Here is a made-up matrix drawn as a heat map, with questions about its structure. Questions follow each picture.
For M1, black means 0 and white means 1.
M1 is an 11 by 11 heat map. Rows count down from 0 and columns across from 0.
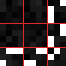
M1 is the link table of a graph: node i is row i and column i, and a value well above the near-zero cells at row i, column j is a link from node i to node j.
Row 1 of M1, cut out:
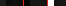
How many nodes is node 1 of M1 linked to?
1
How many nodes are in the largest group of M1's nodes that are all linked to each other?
2
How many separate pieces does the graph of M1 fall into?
2
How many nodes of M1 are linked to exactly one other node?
9
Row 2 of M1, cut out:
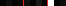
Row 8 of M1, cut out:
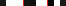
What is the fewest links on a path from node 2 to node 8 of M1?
1
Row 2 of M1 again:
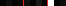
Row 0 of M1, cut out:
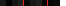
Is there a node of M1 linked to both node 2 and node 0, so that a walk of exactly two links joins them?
no
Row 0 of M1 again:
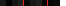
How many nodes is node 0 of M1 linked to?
1
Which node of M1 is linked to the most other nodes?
node 8
